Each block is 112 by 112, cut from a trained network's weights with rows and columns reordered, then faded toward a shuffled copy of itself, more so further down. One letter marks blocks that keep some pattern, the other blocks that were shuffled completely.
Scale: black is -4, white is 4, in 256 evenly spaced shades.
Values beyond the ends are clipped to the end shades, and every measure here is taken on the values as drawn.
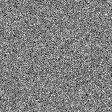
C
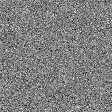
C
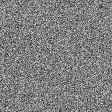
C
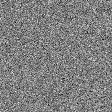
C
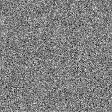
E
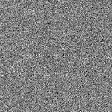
E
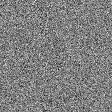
C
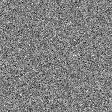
C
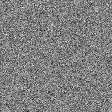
E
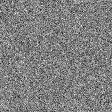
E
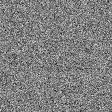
C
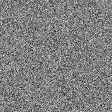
C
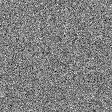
C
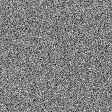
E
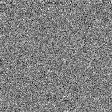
E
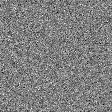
C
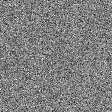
C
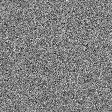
C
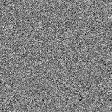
E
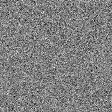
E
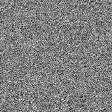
E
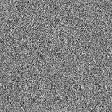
E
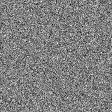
C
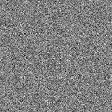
E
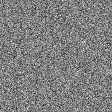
C
